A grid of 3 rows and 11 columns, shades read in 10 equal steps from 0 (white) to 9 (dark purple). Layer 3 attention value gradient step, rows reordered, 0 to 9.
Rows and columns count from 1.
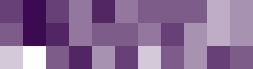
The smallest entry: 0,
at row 3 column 2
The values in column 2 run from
0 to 9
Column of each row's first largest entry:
2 2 4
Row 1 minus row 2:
1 0 -1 0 2 -1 1 -1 2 0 0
